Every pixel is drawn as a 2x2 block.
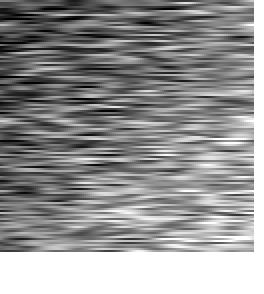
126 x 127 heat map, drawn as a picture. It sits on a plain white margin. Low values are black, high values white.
Ninth with the highest average: bottom right. Grain: streaks across. Average level on the scale: 50%. Mirror symmetry: none. Slope: up to the bottom right. Ninth with the lowest average: top left.
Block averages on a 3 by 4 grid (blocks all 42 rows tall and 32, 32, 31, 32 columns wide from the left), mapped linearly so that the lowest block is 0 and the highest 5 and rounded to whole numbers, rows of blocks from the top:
0113 / 1234 / 2345
